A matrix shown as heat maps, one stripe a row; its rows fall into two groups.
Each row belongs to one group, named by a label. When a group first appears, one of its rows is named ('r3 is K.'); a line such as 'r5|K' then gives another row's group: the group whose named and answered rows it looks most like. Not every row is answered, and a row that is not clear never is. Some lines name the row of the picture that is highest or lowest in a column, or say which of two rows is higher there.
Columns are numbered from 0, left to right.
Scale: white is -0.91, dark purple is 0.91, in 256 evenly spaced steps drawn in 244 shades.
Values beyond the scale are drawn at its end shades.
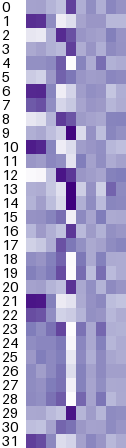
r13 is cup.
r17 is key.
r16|cup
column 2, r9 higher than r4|No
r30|key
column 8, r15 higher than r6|Yes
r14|cup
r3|cup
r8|key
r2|key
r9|cup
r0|cup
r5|key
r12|key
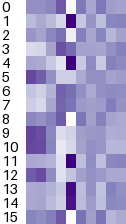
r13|cup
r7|key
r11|cup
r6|key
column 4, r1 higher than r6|Yes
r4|cup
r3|key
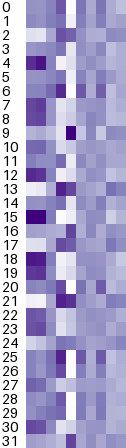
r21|key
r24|key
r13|key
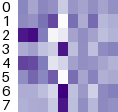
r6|cup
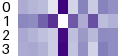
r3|cup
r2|cup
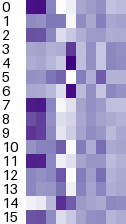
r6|cup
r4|cup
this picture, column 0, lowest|14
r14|key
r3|cup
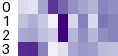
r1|cup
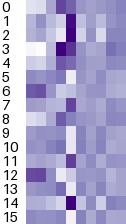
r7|cup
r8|key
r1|cup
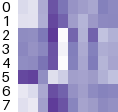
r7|key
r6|key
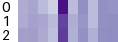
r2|cup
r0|cup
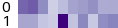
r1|cup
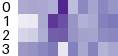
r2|key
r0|cup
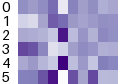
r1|key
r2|cup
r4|cup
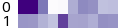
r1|cup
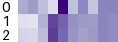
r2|key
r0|cup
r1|key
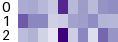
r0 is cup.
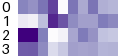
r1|key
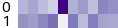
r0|cup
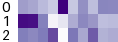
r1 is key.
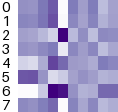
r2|cup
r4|key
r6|key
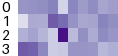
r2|cup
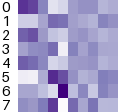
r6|cup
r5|key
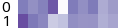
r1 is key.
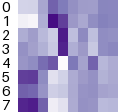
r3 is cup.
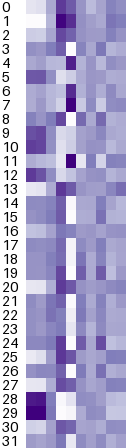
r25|key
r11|cup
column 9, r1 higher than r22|Yes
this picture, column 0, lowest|1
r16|key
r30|key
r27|key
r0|key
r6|cup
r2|key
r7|cup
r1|key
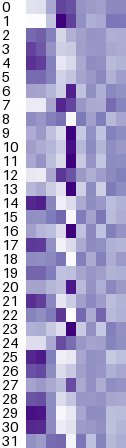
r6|cup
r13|cup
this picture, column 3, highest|1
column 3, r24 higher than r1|No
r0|key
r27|cup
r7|key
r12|key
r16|cup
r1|key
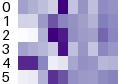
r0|cup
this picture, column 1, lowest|2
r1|key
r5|key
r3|cup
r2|key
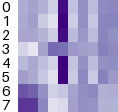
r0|cup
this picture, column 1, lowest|3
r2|cup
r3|key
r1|cup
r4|cup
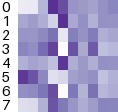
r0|key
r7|key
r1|cup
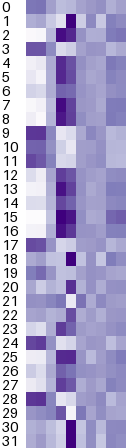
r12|key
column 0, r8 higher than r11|No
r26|key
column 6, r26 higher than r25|Yes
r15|key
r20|cup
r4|key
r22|cup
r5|key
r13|key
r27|key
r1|cup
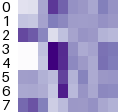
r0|key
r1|key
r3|key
